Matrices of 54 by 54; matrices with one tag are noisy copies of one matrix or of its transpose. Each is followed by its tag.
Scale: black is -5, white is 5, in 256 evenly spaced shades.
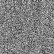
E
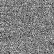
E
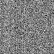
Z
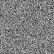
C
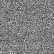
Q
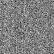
Z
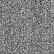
Q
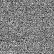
Q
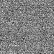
Q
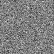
C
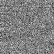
E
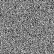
C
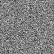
C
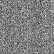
Q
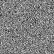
C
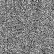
E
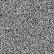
C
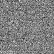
Q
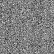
Q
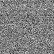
Z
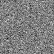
C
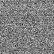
Z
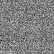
Q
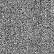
Q
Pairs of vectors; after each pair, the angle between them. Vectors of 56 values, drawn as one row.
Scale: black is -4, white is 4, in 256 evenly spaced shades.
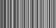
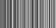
nearly parallel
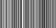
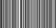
partly aligned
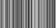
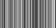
nearly opposite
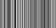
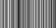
partly opposed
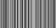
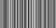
nearly parallel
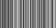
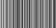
nearly opposite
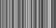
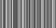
partly opposed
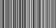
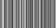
nearly opposite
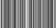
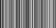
nearly opposite
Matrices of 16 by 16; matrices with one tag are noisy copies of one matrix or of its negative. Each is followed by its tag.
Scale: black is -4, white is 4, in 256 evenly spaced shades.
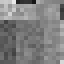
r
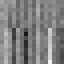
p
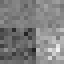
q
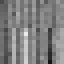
p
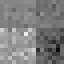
q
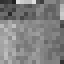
r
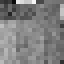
r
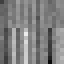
p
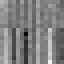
p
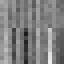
p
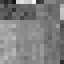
r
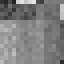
r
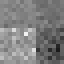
q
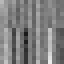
p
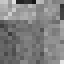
r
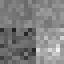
q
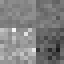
q
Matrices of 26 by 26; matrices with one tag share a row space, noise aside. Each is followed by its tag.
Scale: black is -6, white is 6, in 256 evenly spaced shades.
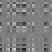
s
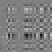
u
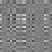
s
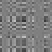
s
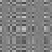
s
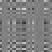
s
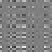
s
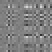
u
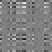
s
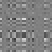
s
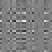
s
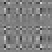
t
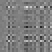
u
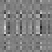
t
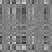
s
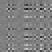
u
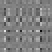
t
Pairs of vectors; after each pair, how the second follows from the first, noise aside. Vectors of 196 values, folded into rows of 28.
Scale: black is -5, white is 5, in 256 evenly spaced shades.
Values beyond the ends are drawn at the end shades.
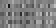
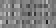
reversed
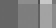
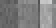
copied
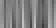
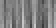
copied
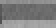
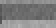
copied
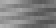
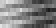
scaled up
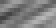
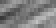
copied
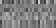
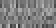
reversed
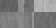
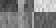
scaled up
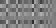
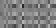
reversed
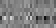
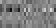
reversed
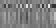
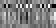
scaled up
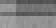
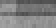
copied
